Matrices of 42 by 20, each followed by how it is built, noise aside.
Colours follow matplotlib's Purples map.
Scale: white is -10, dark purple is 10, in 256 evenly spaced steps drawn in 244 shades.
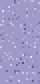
sparse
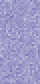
noise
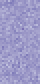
noise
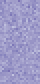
noise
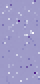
sparse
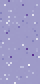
sparse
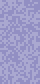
noise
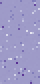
sparse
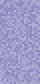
noise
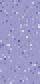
sparse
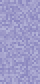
noise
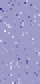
sparse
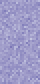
noise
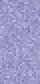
noise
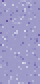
sparse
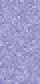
noise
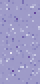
sparse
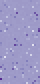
sparse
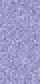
noise
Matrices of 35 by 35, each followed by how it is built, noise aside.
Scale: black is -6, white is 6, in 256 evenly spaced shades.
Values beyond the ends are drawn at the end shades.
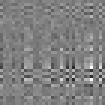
low rank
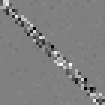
banded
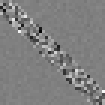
banded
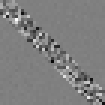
banded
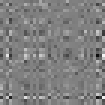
low rank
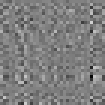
low rank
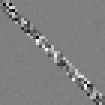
banded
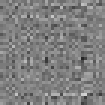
low rank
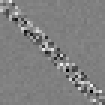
banded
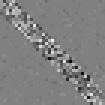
banded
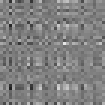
low rank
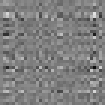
low rank
